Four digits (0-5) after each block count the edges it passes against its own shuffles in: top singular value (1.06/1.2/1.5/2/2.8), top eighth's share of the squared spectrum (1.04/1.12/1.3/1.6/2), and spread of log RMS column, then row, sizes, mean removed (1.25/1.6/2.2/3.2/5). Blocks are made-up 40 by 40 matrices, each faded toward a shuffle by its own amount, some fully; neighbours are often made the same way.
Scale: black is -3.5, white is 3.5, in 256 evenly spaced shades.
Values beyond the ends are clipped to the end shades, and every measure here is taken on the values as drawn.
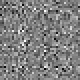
3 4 2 2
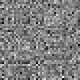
3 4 1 1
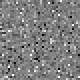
0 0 0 0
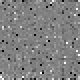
2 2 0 1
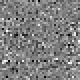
1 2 1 2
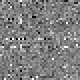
2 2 1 2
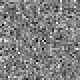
0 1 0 1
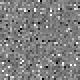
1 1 0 1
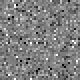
1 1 0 0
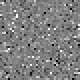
0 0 0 0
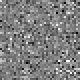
3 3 1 1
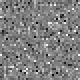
0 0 0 0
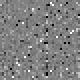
3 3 0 0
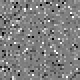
2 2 0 0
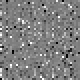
3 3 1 0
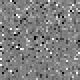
1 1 0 0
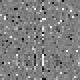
3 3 1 0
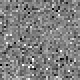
1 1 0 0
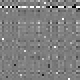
4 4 1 2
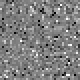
2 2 0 0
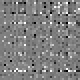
4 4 2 2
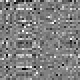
4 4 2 2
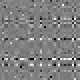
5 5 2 3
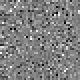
3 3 1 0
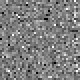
1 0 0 0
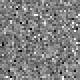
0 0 0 0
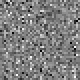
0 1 2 0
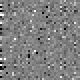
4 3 2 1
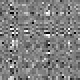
4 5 3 2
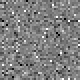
3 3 1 0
